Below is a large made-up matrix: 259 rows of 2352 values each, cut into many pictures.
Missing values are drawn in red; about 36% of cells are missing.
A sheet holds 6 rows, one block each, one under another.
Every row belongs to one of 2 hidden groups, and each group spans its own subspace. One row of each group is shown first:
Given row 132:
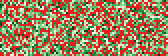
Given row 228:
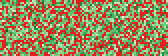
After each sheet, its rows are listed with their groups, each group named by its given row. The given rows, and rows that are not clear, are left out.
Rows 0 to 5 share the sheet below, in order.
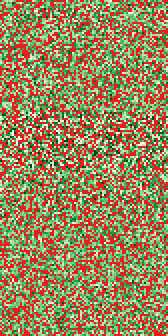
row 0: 228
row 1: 228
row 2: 228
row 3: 132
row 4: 132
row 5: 132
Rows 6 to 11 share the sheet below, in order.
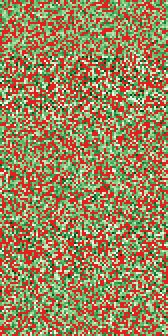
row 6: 132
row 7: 132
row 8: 228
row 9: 132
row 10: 228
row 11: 228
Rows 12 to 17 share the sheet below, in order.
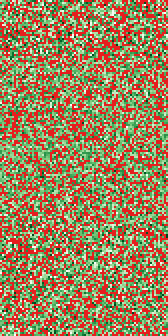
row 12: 132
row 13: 132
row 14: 132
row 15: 132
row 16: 228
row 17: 228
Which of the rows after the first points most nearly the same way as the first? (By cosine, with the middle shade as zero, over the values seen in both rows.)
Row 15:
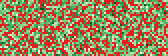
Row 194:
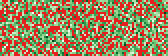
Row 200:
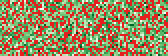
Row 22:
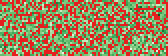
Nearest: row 194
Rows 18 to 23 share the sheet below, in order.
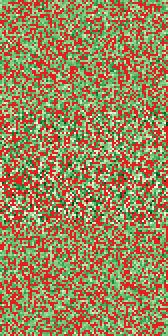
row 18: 132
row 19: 132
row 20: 228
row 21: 132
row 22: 132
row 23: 132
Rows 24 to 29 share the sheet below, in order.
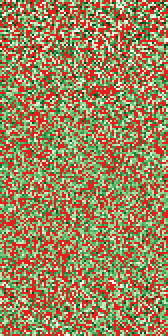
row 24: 132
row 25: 228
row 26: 228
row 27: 132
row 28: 132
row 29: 132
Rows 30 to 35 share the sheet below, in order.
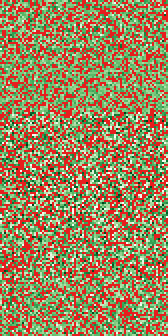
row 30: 132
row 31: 228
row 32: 228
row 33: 228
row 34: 132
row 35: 132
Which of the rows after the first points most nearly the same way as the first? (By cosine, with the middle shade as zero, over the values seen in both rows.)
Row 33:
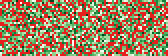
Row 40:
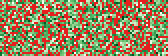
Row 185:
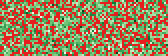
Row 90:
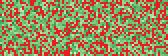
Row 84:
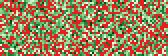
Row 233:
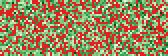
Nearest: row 233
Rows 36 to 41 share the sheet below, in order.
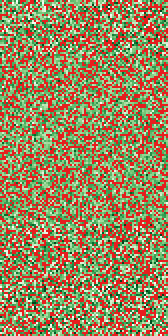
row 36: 228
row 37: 228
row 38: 228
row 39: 132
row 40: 228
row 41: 228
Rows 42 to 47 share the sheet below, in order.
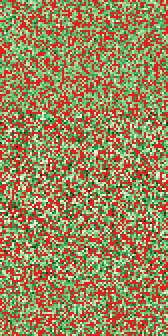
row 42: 228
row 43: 228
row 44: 228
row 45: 132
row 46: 228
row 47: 132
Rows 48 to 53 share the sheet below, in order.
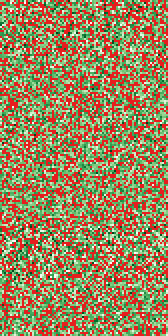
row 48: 132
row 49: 132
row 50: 228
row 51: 132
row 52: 228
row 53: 228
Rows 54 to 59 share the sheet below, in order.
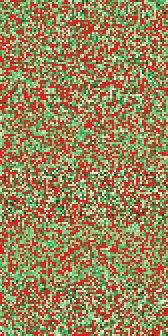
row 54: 132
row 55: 132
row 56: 132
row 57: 132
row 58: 132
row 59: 228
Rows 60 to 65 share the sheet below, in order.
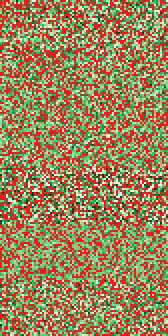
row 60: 228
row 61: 228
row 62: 132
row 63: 228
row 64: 228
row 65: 132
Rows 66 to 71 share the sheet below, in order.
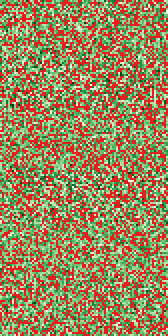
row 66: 228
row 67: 132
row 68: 132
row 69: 228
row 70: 132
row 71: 228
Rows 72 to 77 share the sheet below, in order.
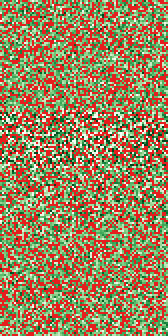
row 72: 132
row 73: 132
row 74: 132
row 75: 228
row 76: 132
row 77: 228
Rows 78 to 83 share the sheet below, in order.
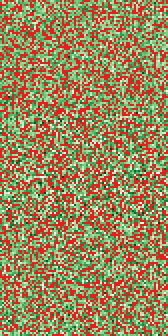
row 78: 228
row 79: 132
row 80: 132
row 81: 132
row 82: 132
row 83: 132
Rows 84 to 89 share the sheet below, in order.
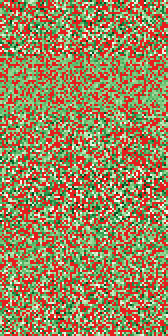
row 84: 132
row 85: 132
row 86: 132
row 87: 228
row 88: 132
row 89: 132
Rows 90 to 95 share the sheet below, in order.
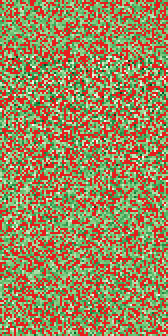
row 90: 132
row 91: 228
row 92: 132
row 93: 228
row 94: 228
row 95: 132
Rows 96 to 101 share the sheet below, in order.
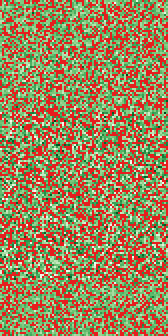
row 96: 132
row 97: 132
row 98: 132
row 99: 228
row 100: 228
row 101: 132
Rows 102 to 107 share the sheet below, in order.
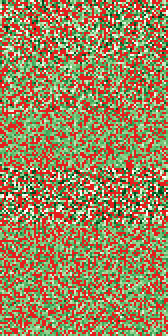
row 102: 228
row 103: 132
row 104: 228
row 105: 132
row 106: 132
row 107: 228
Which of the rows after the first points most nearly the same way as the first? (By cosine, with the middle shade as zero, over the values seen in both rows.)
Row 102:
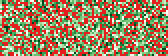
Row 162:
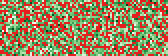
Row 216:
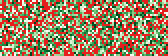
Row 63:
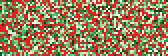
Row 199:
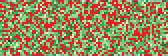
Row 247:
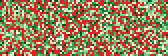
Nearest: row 216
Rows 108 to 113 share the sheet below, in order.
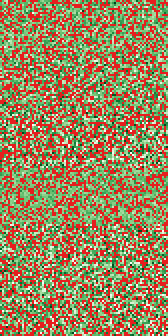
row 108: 132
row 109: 132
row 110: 132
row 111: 132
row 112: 132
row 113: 228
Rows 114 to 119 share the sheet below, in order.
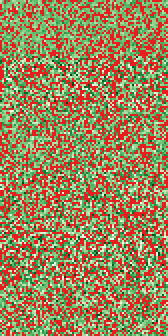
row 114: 132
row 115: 132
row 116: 228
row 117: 132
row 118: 132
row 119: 132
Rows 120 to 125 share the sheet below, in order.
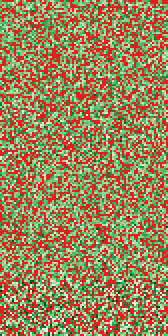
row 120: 228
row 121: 228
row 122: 132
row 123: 228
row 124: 132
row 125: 228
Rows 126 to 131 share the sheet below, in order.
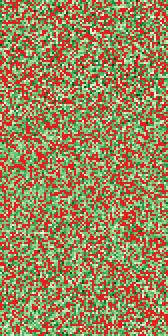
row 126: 132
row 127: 132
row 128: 228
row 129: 132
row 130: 132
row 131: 132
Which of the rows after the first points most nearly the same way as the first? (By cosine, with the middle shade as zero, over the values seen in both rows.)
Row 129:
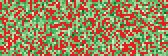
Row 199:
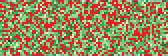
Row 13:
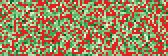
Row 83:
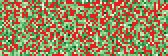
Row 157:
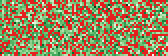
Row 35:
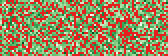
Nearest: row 13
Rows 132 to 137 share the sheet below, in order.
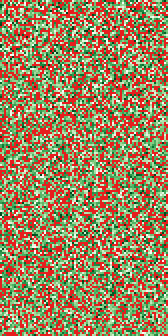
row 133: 132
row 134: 132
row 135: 132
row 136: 228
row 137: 132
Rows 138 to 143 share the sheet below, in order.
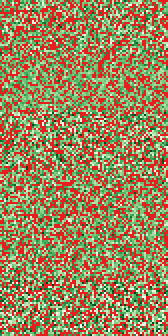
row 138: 228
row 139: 228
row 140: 132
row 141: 228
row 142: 132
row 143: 132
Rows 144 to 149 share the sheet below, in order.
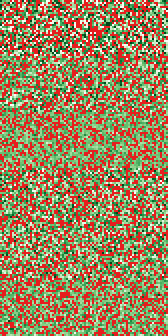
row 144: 132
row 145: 132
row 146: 228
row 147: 228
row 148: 228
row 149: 132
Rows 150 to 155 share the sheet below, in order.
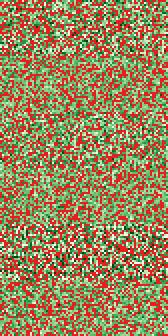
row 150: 132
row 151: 228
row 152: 132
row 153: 132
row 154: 132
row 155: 228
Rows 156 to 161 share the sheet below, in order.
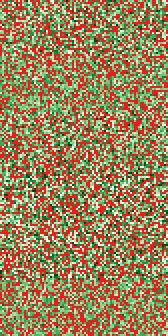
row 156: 228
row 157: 228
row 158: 132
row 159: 228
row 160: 228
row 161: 228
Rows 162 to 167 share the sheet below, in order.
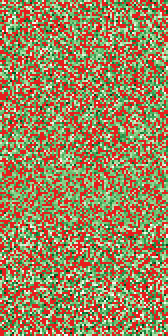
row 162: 228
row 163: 228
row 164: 132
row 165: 132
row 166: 228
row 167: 132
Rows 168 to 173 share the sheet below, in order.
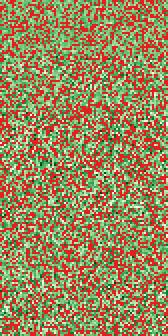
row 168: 132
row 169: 132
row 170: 228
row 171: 132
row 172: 228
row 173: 228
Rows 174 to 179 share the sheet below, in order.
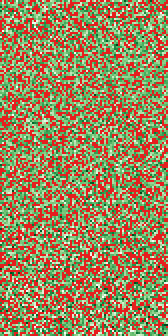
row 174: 228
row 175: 228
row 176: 228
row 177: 132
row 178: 132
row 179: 132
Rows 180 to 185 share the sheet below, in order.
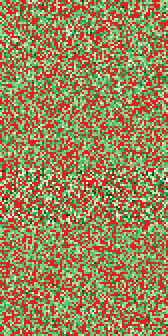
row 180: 132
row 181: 228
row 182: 132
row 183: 228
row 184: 228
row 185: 132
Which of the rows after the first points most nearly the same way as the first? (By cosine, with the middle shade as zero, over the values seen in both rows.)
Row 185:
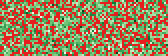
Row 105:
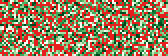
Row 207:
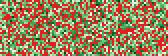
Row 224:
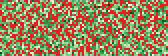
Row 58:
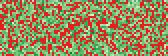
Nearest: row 224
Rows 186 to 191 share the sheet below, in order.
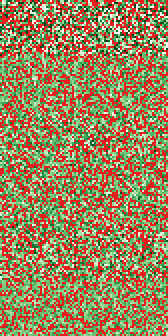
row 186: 228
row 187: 228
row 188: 132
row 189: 132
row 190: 228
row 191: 228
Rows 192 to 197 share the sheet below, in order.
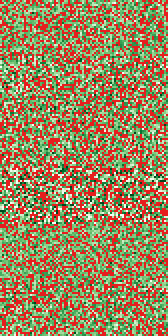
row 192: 132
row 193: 228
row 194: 132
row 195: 132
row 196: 228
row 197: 228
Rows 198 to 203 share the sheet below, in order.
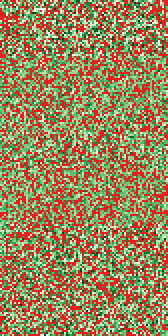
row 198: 132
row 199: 132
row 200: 132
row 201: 228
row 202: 132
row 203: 132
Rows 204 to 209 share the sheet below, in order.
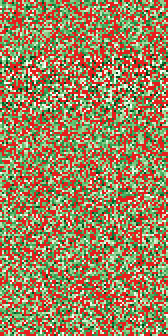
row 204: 228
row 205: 228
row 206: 228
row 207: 132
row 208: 132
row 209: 132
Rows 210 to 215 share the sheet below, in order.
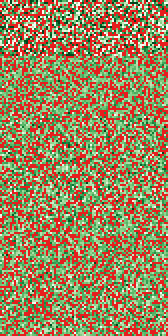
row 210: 132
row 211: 228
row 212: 132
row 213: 228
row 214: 228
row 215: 228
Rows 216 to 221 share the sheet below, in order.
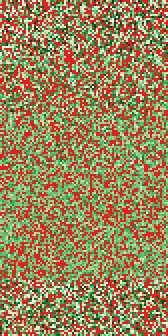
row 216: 228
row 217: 132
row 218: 132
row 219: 132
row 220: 132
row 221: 228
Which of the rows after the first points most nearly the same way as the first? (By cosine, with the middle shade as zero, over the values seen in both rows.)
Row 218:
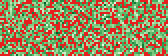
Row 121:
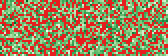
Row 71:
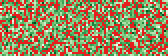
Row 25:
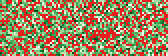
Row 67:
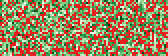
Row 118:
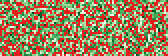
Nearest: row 118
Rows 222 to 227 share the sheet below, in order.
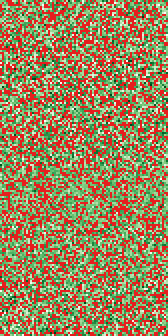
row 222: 132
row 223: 228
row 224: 228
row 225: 228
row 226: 228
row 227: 228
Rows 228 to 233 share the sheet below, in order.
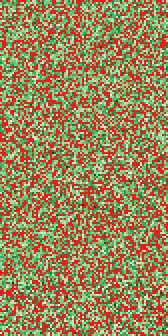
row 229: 228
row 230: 132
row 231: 228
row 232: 132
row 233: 228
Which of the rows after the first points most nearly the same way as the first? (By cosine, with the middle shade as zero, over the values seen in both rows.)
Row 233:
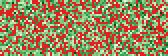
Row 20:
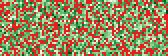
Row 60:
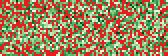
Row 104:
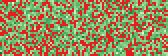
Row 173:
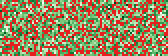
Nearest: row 60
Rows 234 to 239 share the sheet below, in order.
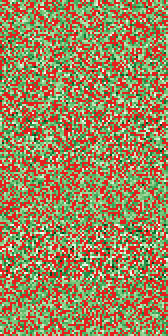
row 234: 132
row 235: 132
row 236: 228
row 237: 132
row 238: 132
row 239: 228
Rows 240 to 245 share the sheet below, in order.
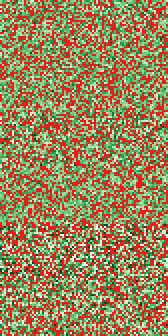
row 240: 228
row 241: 132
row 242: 228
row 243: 132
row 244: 132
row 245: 132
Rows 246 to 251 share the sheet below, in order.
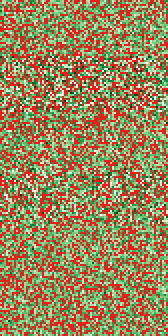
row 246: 228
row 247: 132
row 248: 228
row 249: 228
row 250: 228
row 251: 132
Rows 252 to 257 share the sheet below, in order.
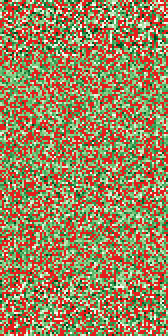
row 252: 132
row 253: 228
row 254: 132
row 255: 228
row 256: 228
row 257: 132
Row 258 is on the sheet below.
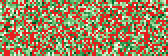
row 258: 228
